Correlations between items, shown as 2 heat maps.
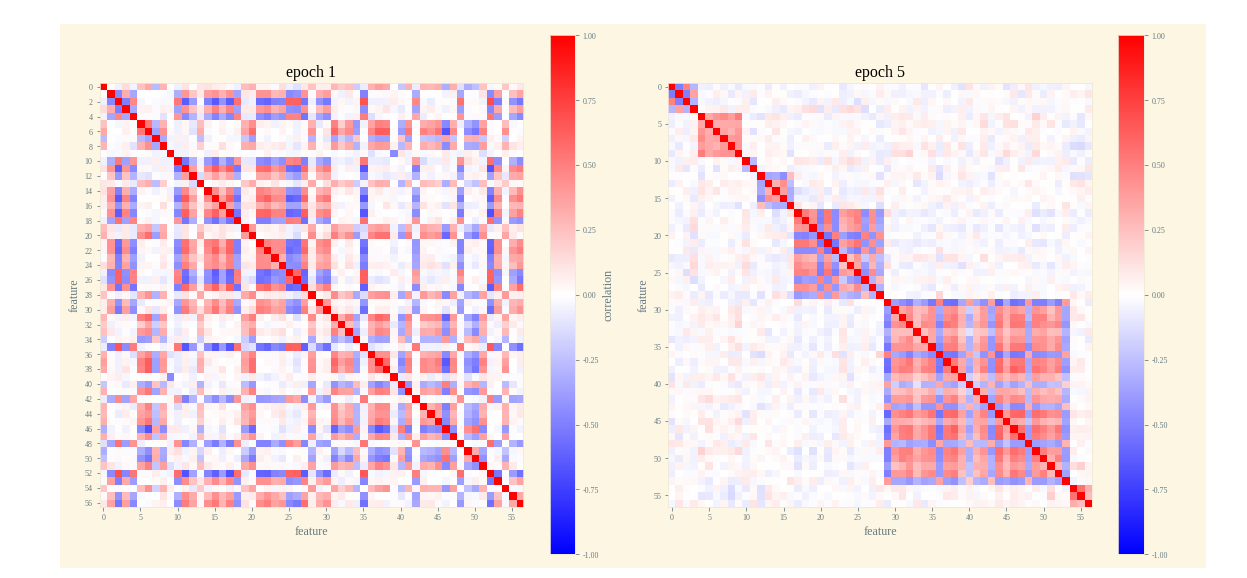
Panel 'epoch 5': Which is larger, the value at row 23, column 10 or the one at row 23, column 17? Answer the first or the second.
the second
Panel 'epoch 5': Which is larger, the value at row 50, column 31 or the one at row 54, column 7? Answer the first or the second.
the first
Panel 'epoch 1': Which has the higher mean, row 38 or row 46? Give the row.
38
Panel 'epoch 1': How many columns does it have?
57
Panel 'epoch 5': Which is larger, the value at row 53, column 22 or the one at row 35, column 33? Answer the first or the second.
the second
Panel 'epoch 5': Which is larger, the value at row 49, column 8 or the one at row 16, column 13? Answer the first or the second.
the first
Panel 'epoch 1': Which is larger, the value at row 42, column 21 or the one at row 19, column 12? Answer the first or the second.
the second
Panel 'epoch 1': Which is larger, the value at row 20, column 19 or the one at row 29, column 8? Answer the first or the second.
the first
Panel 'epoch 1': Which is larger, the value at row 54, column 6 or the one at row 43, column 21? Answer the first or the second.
the first
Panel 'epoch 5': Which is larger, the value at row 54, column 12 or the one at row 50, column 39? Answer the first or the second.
the second
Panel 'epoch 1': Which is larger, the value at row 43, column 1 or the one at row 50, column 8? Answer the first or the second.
the first
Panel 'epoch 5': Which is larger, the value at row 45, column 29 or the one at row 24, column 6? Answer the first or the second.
the second
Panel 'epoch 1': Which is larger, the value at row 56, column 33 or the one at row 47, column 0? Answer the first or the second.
the second
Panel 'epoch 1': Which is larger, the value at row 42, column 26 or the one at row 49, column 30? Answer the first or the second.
the first
